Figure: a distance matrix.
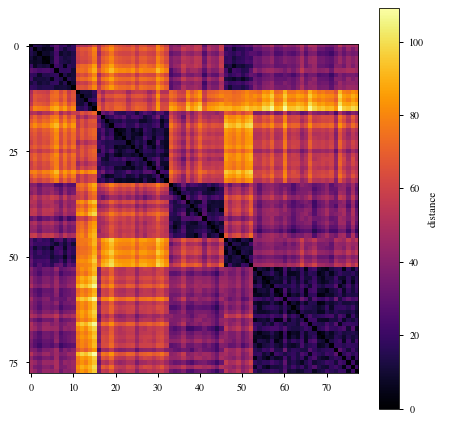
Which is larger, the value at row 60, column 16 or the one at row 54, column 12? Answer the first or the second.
the second
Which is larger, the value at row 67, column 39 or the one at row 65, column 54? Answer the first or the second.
the first
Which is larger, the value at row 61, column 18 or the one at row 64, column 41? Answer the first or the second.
the first
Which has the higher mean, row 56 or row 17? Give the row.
17
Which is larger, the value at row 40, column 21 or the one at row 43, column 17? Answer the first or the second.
the first
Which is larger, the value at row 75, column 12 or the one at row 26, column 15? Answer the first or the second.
the first
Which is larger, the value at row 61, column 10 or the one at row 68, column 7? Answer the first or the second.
the first
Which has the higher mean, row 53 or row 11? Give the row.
11
